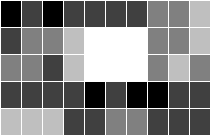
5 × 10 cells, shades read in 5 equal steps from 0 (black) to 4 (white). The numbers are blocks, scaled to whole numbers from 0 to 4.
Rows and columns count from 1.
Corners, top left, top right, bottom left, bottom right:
0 3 3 1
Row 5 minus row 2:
2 1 1 -2 -3 -2 -2 -1 -1 -2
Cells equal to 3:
8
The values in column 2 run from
1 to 3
